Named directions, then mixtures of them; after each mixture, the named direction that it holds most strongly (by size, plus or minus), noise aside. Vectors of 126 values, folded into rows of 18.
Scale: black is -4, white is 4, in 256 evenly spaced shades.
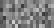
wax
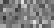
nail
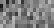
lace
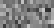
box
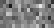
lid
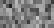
lid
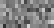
box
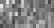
lace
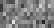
wax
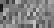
lace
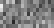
lace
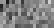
lace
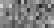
lid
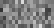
wax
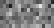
lid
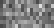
lid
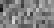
lace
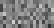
wax
